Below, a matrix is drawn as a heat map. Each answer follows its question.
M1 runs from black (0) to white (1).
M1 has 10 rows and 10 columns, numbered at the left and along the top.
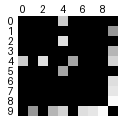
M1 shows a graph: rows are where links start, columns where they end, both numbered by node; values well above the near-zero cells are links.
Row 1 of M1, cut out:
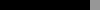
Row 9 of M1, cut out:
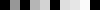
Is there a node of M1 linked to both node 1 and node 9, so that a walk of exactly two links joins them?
no
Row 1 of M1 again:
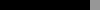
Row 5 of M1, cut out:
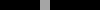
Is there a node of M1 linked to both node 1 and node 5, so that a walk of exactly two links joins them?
no
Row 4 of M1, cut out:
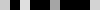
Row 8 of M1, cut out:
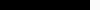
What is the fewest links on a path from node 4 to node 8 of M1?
2
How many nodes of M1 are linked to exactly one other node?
8
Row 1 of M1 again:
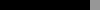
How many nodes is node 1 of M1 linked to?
1
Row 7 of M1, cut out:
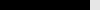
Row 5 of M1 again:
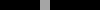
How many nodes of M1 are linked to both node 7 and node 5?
0
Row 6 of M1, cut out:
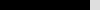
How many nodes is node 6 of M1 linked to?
1
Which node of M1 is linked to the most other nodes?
node 9
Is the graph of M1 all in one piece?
yes
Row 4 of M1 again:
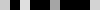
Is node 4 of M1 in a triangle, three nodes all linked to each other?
no
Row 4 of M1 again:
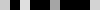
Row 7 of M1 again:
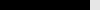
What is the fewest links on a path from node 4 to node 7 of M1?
2
